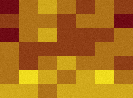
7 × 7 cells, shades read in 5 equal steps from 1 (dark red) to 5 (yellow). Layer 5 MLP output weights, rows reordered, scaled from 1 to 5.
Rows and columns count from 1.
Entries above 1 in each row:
6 6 6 7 7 7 7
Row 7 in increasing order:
3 4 4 4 4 4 4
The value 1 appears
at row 1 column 1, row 2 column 7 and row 3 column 1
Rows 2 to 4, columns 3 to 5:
3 2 3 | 4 2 2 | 2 2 2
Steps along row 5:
down up up down same down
